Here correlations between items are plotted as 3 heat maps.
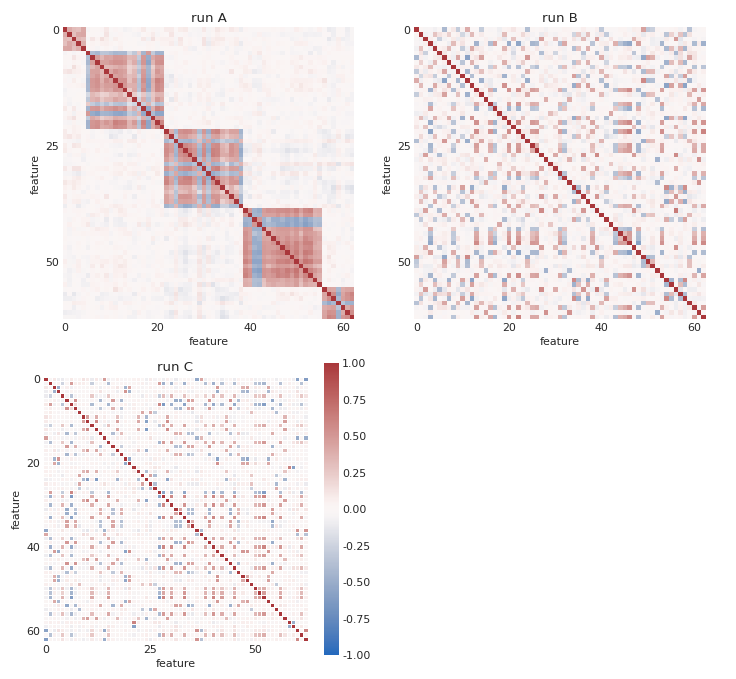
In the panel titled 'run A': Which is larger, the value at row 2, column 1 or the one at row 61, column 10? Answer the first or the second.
the first
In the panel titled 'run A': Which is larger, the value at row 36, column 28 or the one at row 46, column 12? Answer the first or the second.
the first
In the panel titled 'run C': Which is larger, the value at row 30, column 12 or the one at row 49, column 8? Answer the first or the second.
the second
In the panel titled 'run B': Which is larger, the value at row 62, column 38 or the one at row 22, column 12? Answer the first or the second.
the first
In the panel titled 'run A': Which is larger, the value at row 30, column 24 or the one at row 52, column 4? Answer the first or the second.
the second
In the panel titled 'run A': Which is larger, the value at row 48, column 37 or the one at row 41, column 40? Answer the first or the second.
the first
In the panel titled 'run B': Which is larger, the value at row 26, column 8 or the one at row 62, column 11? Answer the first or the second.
the second
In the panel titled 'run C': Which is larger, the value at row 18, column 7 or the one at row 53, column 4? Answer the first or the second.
the second
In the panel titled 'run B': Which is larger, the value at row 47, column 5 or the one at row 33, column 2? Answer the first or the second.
the second
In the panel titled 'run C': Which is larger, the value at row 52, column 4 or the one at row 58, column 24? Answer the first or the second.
the first
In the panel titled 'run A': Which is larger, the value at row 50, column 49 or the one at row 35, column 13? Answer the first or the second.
the first
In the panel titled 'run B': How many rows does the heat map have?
63
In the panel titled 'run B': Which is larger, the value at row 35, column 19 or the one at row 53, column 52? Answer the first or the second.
the first
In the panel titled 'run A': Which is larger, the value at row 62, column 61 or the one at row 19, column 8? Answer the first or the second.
the first
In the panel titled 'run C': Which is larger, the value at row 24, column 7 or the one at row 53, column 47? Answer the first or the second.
the second
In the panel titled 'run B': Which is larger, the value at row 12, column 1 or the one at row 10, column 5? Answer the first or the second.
the first
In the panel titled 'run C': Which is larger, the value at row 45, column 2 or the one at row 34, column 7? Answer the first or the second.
the second
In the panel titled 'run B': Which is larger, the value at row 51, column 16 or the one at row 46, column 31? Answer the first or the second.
the second
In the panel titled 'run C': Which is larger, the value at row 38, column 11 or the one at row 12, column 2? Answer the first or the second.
the first
